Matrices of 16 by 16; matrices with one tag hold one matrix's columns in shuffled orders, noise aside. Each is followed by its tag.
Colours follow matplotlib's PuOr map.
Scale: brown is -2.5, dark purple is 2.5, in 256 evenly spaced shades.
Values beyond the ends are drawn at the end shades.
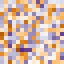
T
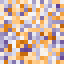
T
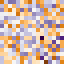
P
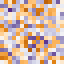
P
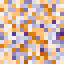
T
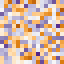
P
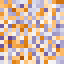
P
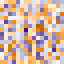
T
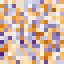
T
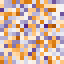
P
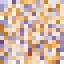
T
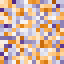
P
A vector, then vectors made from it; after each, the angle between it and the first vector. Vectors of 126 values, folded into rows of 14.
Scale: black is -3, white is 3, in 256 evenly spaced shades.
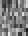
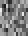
partly aligned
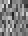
orthogonal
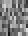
nearly opposite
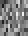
partly aligned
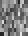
partly opposed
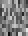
nearly opposite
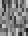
nearly parallel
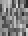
nearly opposite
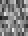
orthogonal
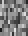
orthogonal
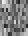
partly opposed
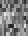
orthogonal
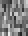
nearly parallel
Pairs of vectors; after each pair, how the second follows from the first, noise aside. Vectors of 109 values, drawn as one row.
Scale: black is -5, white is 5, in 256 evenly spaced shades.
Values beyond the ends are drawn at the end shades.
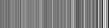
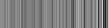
negated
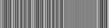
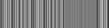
negated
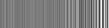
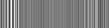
wrapped around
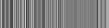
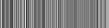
copied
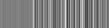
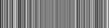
wrapped around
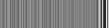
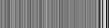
negated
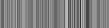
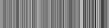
wrapped around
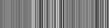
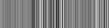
negated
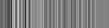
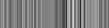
wrapped around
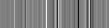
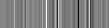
copied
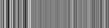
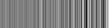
wrapped around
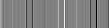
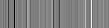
wrapped around
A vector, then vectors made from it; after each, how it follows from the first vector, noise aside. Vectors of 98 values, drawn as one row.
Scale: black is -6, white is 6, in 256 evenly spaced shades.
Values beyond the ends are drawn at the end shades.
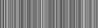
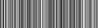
scaled up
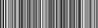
scaled up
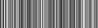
scaled up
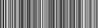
scaled up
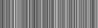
wrapped around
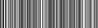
scaled up
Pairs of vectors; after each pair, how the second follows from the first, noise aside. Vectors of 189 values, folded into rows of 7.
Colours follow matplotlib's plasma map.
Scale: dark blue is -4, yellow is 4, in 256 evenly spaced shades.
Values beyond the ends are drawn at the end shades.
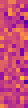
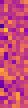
reversed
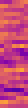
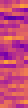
reversed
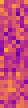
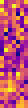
scaled up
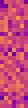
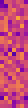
copied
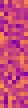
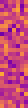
reversed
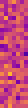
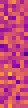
copied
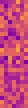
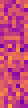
reversed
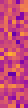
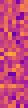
copied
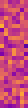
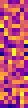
scaled up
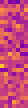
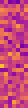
copied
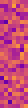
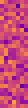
reversed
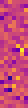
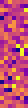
scaled up
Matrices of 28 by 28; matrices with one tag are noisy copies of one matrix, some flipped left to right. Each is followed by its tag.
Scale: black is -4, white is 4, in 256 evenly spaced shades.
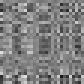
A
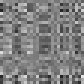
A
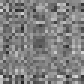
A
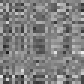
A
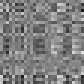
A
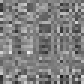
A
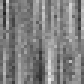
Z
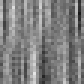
Z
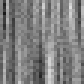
Z
